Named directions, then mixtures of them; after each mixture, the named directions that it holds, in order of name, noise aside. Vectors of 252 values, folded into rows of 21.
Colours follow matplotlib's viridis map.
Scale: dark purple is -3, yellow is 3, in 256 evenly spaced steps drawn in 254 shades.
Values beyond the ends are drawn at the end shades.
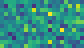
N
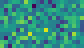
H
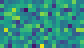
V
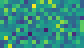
H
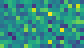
N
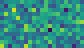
N, V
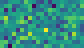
H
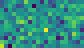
H, N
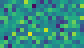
H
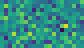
H, N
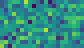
H, N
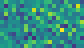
H, N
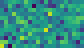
H, N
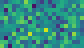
H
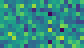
N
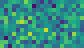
H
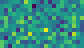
H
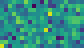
H, N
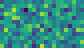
V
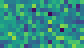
N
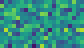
V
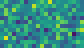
H, V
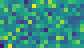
H, N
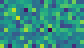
N, V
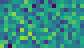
H, V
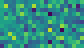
N
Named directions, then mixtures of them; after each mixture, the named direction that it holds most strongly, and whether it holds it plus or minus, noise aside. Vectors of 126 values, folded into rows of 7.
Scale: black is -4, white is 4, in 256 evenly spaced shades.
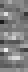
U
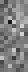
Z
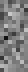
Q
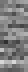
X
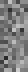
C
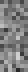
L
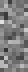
U, minus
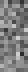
L, plus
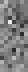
Z, minus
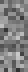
L, plus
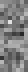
Z, minus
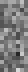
L, minus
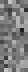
C, plus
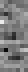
U, minus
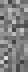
C, minus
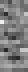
U, minus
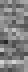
X, plus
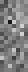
Z, plus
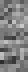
X, minus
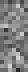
L, plus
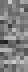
X, plus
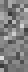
Q, minus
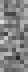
Q, minus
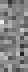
L, plus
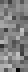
L, plus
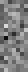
Q, plus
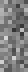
Z, minus
